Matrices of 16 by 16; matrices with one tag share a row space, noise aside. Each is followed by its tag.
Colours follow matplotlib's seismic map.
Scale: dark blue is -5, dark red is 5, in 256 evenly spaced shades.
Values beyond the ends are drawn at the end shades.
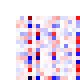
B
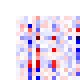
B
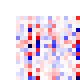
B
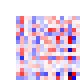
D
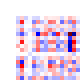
D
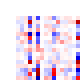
B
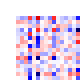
B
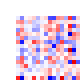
D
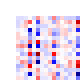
B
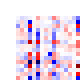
B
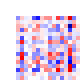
D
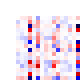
B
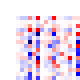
B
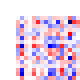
D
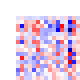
D
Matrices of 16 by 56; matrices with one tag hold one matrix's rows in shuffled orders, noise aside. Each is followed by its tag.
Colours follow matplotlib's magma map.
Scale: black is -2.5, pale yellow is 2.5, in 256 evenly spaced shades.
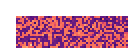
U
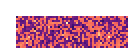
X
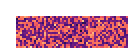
X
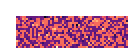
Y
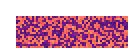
U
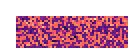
U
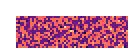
Y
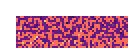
U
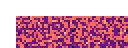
U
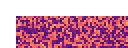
U
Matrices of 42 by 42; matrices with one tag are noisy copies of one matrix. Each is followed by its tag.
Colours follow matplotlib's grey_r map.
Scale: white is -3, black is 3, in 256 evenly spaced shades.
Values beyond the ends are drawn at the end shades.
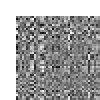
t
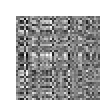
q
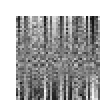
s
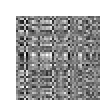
q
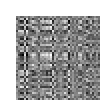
q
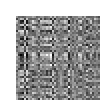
q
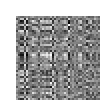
q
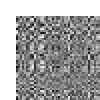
t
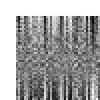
s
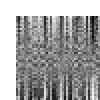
s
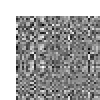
t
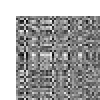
q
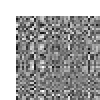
t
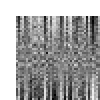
s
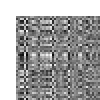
q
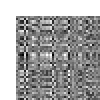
q
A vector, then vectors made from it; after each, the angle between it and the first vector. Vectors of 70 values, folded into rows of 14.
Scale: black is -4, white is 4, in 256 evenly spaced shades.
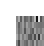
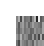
nearly parallel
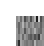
nearly parallel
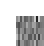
nearly parallel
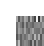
nearly opposite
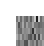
nearly parallel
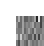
nearly parallel
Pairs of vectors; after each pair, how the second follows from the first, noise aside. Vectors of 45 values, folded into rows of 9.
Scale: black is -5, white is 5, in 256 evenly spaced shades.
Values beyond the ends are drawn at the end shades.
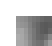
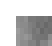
shrunk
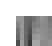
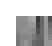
reversed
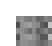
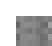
shrunk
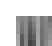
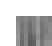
shrunk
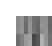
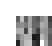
scaled up
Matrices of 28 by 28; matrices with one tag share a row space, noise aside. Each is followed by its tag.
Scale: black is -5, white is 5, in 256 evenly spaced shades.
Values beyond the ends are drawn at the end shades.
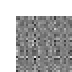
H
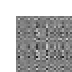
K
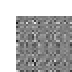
H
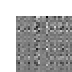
K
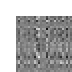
K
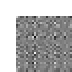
H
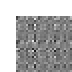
H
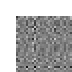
H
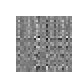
K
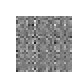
H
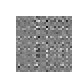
K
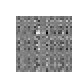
K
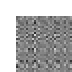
H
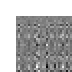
K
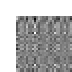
H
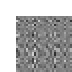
H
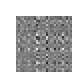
K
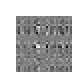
K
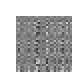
K
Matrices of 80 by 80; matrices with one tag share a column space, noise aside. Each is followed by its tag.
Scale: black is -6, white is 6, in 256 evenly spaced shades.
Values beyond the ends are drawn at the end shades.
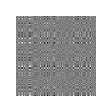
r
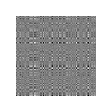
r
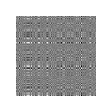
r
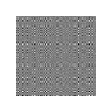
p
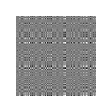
r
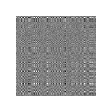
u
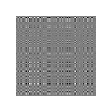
u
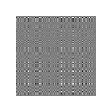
u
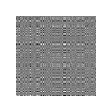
p
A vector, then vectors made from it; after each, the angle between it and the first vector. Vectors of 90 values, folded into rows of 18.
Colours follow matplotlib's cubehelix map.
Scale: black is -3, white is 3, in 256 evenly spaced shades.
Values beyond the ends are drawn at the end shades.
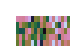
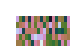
partly opposed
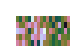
nearly opposite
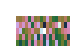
partly opposed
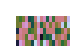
orthogonal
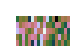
nearly opposite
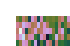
partly opposed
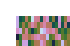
partly opposed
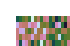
nearly opposite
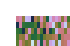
nearly parallel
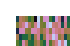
orthogonal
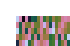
orthogonal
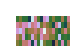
nearly opposite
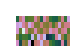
partly opposed
